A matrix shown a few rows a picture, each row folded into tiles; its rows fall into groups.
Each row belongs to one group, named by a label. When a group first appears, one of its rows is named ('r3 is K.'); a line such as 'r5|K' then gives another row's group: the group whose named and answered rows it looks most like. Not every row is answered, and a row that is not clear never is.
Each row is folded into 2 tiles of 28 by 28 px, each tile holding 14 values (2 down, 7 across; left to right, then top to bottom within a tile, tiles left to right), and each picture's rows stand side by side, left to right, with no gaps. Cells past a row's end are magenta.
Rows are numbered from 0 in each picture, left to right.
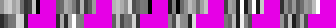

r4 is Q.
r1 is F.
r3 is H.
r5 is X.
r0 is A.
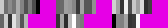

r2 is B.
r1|F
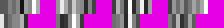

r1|A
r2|Q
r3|X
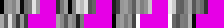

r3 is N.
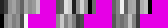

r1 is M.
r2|A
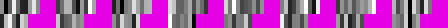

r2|H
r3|N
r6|X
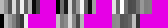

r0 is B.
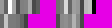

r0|M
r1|A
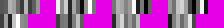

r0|F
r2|B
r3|A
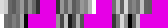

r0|N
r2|B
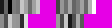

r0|H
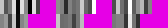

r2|Q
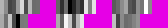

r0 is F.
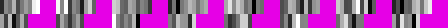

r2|N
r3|H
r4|A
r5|F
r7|H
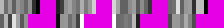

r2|N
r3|A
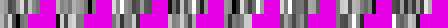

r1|F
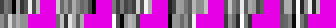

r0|Q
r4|Q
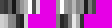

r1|A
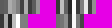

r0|F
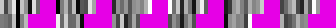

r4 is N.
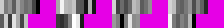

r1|A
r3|N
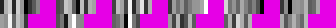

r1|F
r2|Q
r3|X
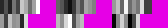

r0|H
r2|B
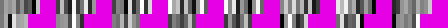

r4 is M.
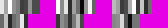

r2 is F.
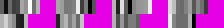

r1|B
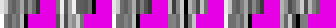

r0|N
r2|N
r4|N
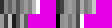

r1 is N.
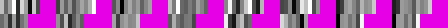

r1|X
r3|M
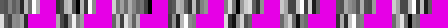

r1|F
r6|F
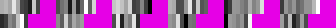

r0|A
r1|Q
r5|X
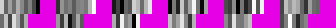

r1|X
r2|H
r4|Q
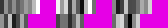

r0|X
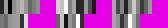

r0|H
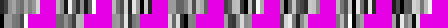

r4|F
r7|H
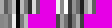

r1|M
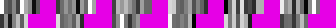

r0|B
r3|N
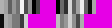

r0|B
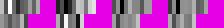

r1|H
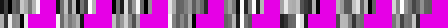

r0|H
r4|Q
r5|A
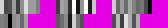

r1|Q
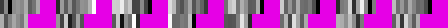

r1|X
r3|N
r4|A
